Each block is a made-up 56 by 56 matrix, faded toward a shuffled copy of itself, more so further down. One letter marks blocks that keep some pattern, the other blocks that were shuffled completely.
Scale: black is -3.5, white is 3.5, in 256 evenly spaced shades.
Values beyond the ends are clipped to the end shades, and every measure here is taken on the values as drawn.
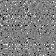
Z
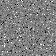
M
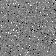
M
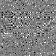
Z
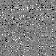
Z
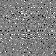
Z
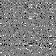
Z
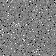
M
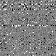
Z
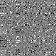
Z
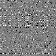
Z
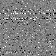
Z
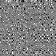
Z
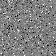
M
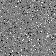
M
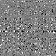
Z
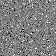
M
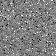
M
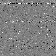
Z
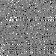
Z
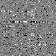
Z
